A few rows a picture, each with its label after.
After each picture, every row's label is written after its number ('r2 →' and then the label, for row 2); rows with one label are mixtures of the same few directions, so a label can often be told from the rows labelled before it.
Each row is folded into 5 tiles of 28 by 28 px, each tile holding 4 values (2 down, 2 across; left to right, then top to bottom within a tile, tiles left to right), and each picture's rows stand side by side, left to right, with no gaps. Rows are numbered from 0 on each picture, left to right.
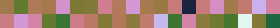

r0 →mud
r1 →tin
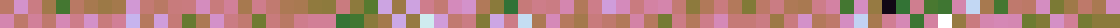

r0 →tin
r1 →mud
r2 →mud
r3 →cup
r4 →tin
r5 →tin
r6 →tin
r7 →mud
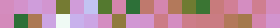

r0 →mud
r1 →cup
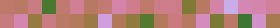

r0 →tin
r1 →cup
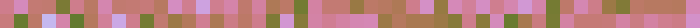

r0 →mud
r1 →cup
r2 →mud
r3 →tin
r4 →tin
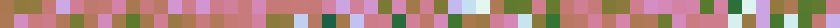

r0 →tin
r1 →cup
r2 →mud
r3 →cup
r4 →cup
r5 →tin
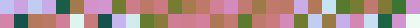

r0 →tin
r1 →cup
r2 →tin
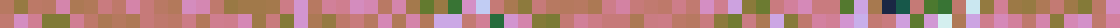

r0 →mud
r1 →cup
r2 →mud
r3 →tin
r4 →tin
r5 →tin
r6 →tin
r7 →tin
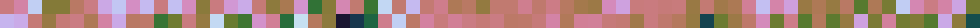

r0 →cup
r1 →tin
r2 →mud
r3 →cup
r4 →tin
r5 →cup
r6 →tin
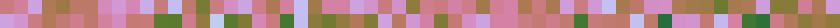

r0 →cup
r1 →tin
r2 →mud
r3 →mud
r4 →tin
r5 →mud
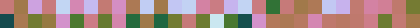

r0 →cup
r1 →tin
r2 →tin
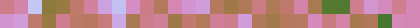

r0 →cup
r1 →cup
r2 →cup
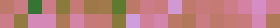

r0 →cup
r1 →cup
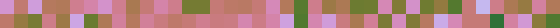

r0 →tin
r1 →tin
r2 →mud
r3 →tin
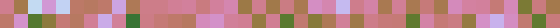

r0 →cup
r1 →mud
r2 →cup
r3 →mud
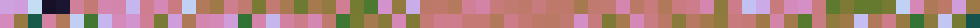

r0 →tin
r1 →tin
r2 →mud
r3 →tin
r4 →mud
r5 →tin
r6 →tin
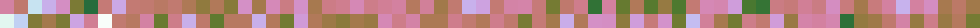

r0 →cup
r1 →mud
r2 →mud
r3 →tin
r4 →cup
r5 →tin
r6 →cup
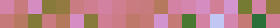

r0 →tin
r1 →mud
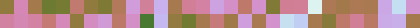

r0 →tin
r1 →mud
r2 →cup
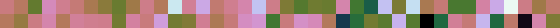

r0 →cup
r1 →cup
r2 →mud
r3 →cup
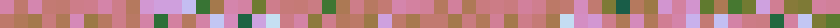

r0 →tin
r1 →tin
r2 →tin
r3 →tin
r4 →cup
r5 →tin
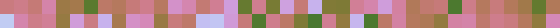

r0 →cup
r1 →mud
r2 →tin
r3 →cup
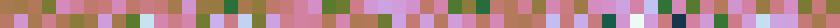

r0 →tin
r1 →cup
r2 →cup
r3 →cup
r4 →mud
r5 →mud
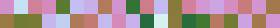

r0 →mud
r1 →mud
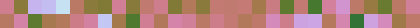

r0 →cup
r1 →cup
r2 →tin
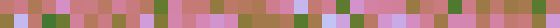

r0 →mud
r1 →mud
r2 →mud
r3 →cup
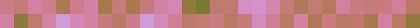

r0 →mud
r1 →cup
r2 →tin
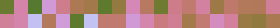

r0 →tin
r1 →mud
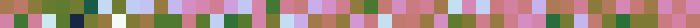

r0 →mud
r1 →tin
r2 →cup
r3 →cup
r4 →mud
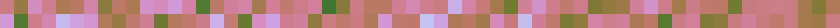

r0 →mud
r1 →tin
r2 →tin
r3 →cup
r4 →cup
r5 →cup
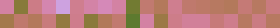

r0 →tin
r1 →mud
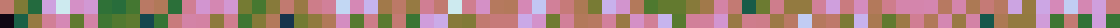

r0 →cup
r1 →cup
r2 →cup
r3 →cup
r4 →cup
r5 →tin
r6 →mud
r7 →cup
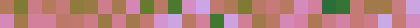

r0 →mud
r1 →tin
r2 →tin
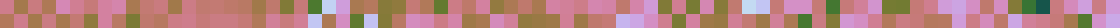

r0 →tin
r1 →cup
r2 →tin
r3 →mud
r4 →mud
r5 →tin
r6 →cup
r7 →cup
